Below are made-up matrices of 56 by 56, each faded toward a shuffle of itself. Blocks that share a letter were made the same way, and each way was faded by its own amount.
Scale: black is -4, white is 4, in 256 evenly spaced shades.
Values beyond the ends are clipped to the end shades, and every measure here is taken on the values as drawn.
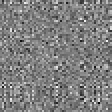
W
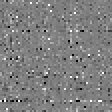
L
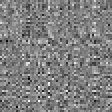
W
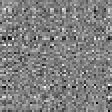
W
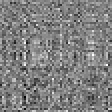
W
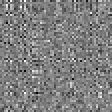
W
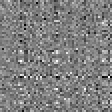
W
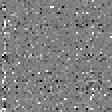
L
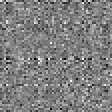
W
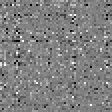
L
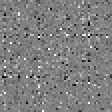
L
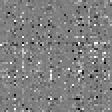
L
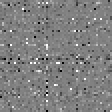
L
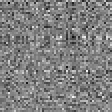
W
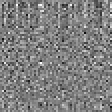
W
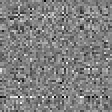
W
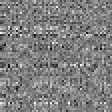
W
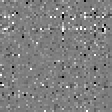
L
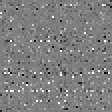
L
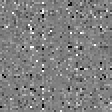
L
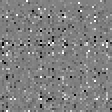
L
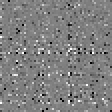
L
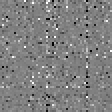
L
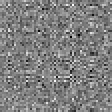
W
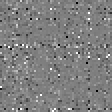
L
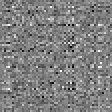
W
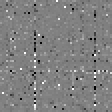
L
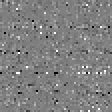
L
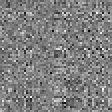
W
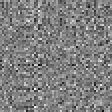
W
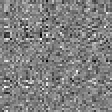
W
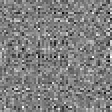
W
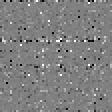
L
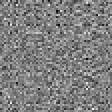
W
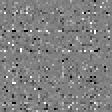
L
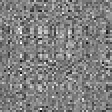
W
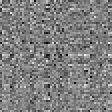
W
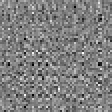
W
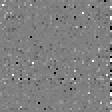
L
